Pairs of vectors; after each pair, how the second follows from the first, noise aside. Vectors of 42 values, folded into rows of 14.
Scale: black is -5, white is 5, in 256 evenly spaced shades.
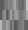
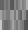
reversed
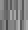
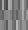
shuffled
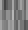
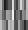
scaled up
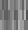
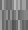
shuffled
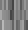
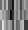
scaled up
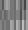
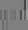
partly zeroed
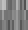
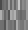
shuffled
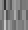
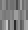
shuffled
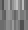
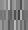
shuffled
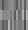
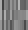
reversed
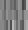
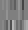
partly zeroed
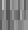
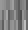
reversed
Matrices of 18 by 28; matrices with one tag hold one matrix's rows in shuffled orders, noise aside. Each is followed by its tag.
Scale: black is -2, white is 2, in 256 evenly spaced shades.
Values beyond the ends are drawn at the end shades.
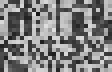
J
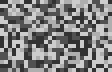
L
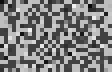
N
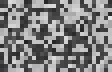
L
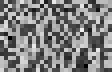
N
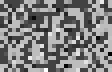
L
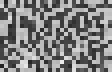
N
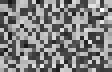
N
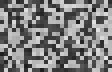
L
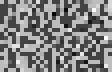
N
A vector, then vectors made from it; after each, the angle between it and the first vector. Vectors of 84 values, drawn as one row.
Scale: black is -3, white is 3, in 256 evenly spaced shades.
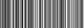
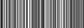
partly opposed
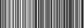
orthogonal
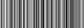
nearly opposite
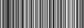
partly aligned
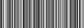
partly opposed
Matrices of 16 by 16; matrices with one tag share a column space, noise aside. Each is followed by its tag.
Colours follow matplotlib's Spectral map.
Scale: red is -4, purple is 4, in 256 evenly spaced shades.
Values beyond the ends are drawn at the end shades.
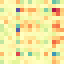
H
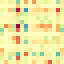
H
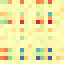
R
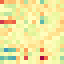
R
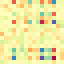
R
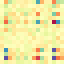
R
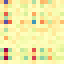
R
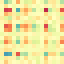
H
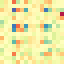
H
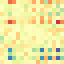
R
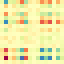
R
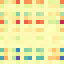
R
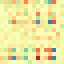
R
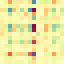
H
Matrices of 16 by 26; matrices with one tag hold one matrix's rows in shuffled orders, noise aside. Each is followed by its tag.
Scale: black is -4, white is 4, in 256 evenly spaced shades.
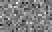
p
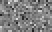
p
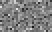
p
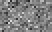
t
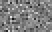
t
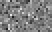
t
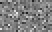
p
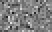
t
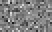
t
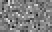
t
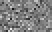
t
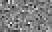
t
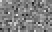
p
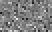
p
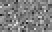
p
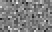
p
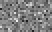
p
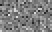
p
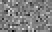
t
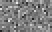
p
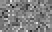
t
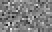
t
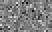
p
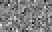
p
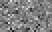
t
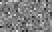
p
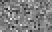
t
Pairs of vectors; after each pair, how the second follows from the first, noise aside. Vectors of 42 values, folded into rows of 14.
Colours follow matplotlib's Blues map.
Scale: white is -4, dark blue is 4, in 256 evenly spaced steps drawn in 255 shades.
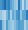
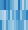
copied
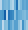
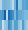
copied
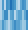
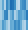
copied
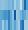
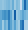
copied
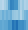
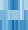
copied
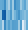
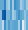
copied
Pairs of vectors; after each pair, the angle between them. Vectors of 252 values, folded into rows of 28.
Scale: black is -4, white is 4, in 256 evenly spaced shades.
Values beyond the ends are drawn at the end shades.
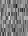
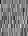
orthogonal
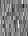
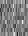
orthogonal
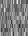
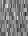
orthogonal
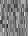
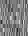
partly aligned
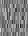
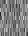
orthogonal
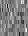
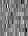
nearly opposite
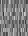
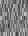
orthogonal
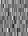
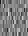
nearly opposite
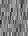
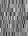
partly aligned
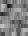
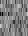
partly aligned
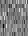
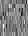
nearly opposite
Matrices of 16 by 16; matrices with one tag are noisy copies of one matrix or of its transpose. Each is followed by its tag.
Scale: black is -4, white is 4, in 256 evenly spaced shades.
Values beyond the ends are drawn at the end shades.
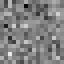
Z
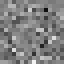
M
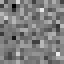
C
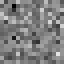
C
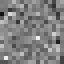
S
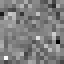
S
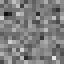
C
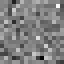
S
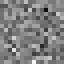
M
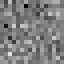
Z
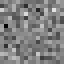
Z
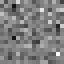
C
